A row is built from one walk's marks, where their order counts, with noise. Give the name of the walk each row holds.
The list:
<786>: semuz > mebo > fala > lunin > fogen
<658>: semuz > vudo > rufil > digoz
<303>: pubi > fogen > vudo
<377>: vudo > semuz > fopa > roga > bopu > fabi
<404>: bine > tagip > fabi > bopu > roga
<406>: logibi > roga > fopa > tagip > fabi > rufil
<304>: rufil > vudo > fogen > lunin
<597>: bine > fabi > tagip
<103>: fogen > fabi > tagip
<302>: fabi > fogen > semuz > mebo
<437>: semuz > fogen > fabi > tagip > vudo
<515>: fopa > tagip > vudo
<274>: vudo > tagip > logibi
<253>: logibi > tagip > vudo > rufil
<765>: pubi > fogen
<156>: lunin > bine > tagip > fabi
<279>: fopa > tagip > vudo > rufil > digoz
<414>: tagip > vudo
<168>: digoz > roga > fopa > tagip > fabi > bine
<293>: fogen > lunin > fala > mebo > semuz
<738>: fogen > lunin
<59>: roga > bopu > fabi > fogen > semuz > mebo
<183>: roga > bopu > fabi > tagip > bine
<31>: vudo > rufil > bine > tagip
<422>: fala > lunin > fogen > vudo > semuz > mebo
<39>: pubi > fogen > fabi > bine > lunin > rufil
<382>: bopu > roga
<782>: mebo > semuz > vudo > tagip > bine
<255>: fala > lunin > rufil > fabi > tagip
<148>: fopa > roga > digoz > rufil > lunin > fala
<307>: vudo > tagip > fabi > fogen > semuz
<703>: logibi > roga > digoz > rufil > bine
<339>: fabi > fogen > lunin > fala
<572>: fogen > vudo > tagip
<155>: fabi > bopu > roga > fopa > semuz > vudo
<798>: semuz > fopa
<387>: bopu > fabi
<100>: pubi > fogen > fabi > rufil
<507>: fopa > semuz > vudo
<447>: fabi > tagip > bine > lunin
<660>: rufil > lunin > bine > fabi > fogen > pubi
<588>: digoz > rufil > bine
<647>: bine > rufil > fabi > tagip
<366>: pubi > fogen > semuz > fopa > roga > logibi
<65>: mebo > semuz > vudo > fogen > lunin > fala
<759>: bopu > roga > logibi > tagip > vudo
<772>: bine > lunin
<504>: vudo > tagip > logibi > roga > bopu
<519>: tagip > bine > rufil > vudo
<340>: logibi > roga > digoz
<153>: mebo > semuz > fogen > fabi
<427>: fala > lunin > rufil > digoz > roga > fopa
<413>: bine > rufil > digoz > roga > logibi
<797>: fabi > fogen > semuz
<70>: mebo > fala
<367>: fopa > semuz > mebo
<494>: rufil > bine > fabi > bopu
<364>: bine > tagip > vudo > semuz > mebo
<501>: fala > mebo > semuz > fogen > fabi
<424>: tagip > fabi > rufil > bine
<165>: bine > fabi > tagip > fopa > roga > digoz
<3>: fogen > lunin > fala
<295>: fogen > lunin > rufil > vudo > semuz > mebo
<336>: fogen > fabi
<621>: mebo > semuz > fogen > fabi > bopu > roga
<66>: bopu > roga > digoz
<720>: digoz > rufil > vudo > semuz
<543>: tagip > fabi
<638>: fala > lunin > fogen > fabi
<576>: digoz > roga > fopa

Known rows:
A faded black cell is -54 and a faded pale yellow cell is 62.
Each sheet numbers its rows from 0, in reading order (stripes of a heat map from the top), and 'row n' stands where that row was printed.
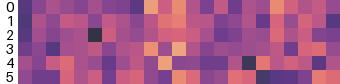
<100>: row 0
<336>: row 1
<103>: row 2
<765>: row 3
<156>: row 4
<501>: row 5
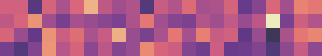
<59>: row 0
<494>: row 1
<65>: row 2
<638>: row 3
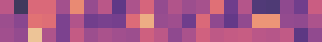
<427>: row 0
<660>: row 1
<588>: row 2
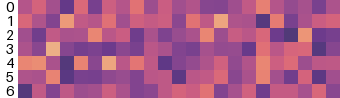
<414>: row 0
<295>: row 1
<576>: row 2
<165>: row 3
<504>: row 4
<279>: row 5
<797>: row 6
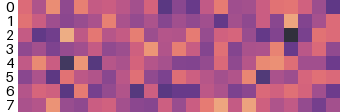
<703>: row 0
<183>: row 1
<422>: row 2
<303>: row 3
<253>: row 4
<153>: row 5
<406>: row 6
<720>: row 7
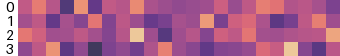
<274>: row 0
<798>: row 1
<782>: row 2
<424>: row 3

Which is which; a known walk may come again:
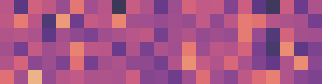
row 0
<148>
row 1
<274>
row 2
<515>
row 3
<576>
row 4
<507>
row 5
<413>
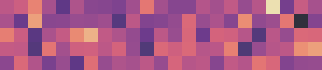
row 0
<494>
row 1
<168>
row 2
<382>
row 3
<621>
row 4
<307>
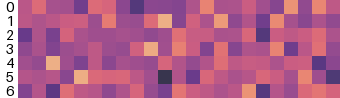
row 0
<155>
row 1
<304>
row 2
<302>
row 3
<303>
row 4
<588>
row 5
<340>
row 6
<153>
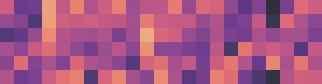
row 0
<422>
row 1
<738>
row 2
<339>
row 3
<156>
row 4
<387>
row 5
<70>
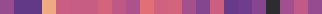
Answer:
<3>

